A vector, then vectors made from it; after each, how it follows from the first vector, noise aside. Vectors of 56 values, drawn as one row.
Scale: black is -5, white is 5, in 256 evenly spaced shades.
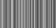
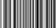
scaled up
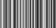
scaled up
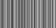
negated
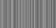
shrunk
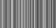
copied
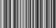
scaled up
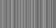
shrunk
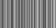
negated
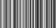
scaled up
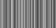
copied
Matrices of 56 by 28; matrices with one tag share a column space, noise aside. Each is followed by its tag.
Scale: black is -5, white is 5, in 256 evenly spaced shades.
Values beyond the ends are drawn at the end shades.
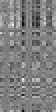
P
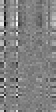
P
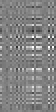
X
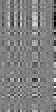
P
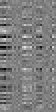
X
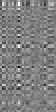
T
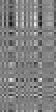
P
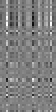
P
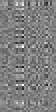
T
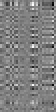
T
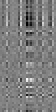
P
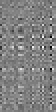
X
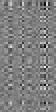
T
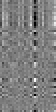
P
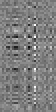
X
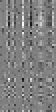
P
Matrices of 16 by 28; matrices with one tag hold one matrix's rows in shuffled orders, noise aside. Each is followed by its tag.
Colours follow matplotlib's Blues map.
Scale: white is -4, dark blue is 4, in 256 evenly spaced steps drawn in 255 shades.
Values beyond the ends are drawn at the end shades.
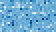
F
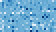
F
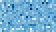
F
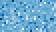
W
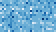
F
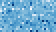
F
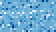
F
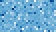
W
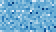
F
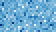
W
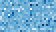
F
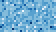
W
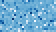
W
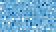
F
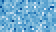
W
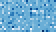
F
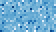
W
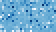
F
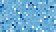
W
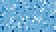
W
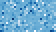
W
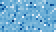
W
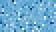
W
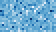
W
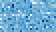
F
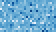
F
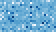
F
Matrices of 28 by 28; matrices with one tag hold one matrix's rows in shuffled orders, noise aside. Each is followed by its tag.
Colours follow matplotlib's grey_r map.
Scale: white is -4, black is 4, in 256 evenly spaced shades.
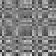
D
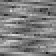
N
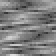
N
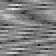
N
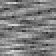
N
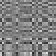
D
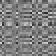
D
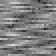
N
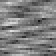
N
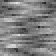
N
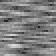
N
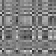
D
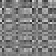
D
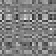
D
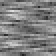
N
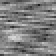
N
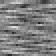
N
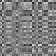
D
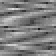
N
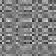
D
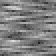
N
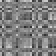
D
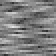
N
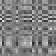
D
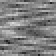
N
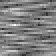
N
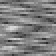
N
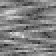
N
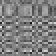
D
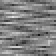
N
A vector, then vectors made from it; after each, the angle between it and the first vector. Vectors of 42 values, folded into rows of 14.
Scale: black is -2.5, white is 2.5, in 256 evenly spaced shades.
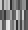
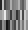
nearly opposite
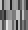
nearly parallel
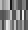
nearly parallel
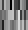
partly aligned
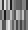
nearly parallel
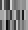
nearly opposite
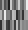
nearly opposite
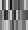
partly aligned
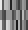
nearly parallel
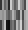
nearly opposite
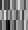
nearly opposite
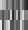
partly aligned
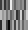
nearly opposite
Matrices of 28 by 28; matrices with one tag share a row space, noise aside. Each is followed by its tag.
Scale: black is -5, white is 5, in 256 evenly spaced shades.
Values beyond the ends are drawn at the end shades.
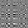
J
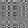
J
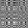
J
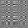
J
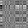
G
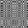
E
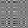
J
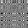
E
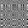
E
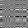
G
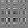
J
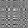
J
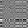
G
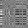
G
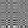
J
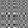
J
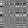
G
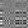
G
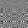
E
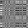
G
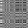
G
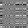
G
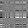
G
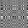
E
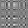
J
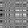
G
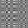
J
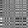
G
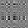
J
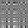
J
